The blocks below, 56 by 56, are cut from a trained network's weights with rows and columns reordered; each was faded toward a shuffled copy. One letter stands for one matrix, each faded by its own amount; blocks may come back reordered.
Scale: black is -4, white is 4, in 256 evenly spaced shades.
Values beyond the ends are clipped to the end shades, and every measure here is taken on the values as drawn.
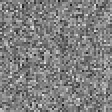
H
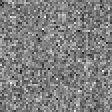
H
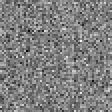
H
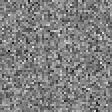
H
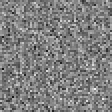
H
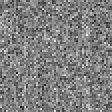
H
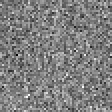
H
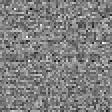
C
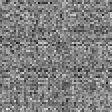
C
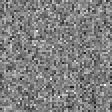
H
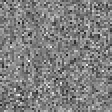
H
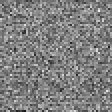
C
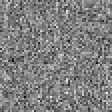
H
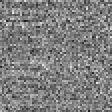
C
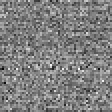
C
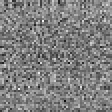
C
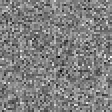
H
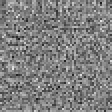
C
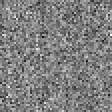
H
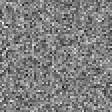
H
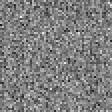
H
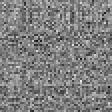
C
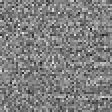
C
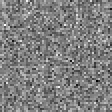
H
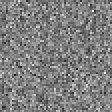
H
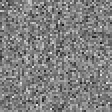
H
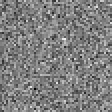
H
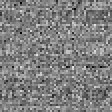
C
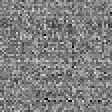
C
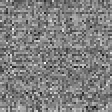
C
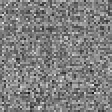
C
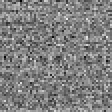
C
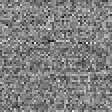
C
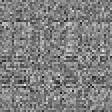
C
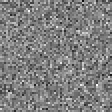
H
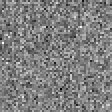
H
